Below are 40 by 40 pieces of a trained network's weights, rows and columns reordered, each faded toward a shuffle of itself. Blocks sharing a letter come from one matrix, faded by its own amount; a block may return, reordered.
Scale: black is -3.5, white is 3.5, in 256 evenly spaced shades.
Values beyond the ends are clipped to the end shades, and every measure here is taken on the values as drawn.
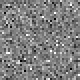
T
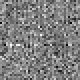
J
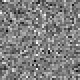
T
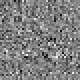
J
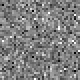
T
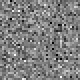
T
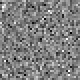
T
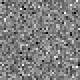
T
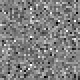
T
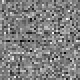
J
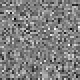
J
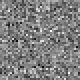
J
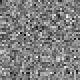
J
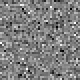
T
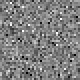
T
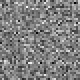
J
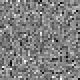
T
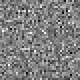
T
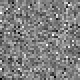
T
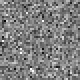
T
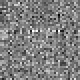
J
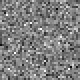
T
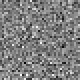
J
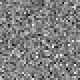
T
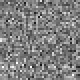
J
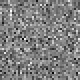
J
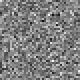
J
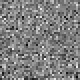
J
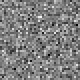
J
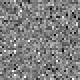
T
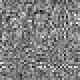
J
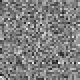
J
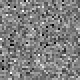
T
